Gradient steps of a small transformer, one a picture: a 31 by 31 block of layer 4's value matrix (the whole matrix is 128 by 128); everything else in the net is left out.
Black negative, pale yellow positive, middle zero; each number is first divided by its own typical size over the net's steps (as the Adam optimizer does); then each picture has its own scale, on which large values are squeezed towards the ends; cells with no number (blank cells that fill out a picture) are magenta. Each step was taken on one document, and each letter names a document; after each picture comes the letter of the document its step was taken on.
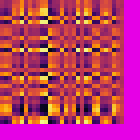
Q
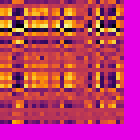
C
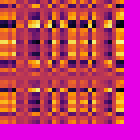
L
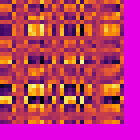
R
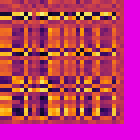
Q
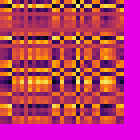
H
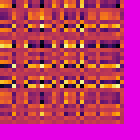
R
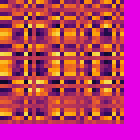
Q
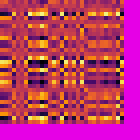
R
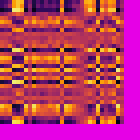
C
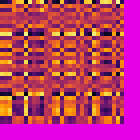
Q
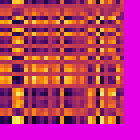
C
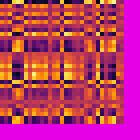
C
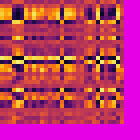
C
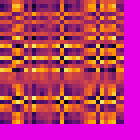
C
